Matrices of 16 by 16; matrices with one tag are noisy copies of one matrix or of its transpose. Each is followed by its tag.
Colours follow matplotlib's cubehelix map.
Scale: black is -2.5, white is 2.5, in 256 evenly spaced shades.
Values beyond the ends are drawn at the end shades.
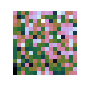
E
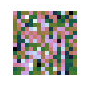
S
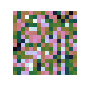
S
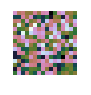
S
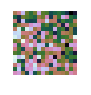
E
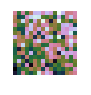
E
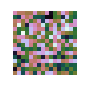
S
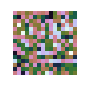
S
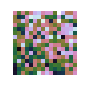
E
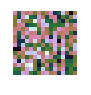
S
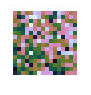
E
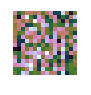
S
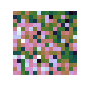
E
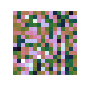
S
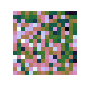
E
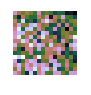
E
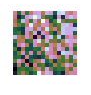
E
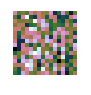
S
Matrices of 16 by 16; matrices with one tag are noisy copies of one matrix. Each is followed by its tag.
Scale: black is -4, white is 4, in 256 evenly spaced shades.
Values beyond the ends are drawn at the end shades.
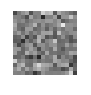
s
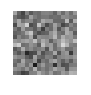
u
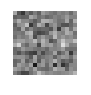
u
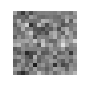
u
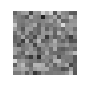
s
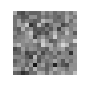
u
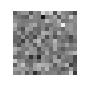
s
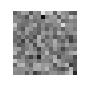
s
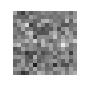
u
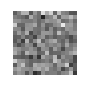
s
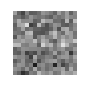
u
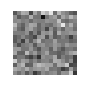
s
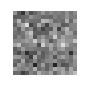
u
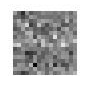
u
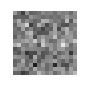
u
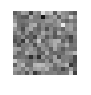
s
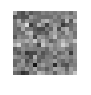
u
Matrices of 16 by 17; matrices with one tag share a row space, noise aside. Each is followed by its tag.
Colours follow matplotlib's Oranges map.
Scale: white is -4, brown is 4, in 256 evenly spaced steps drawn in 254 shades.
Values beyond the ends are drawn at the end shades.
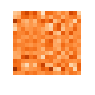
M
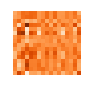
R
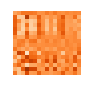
R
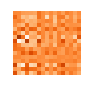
R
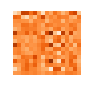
M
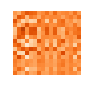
R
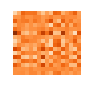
M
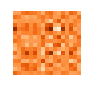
M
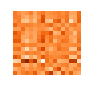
M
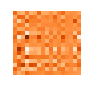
R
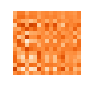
R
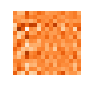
R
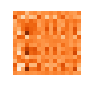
R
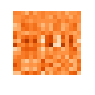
M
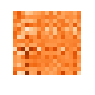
R
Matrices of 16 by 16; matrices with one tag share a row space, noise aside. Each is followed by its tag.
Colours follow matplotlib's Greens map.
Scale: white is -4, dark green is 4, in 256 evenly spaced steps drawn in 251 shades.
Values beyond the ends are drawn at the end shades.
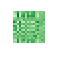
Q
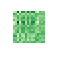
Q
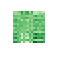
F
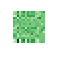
Q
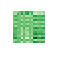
F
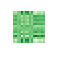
F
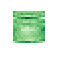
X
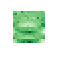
X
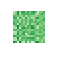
Q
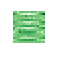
X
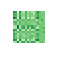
Q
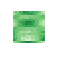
X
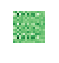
Q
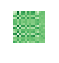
Q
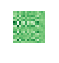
Q
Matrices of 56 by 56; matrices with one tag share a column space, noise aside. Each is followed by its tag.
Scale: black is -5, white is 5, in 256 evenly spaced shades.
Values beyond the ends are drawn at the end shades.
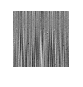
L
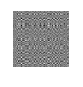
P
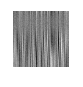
L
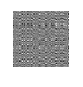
P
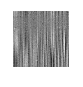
L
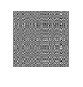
P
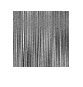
L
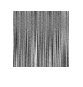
L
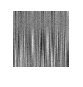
L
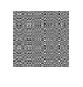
P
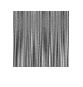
L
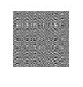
P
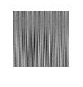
L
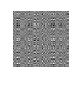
P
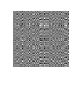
P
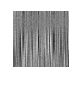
L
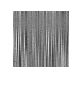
L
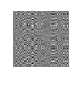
P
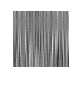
L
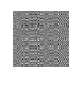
P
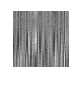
L
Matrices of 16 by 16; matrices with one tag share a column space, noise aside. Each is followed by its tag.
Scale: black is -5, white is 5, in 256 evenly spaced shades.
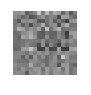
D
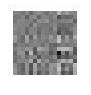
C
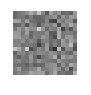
D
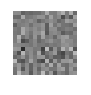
C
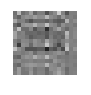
D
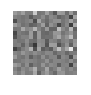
D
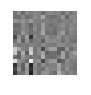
C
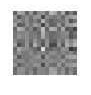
D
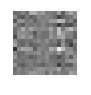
D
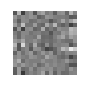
D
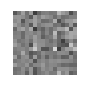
D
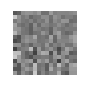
C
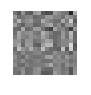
D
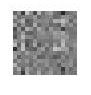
D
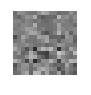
C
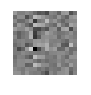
D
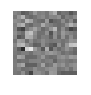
D
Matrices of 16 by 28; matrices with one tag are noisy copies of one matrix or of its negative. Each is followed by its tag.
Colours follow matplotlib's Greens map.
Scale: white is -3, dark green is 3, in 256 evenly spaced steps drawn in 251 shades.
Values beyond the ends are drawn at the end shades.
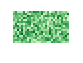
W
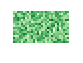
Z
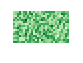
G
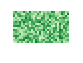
Z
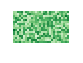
W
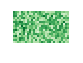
G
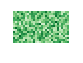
Z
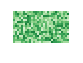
W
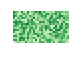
G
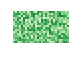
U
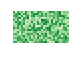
U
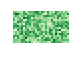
W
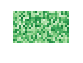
U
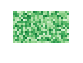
W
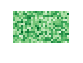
W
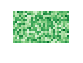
W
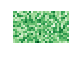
Z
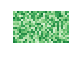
Z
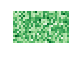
U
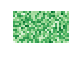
Z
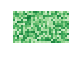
W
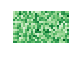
G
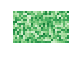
W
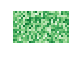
U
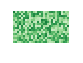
U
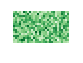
Z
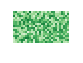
Z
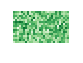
G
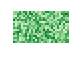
G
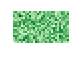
Z
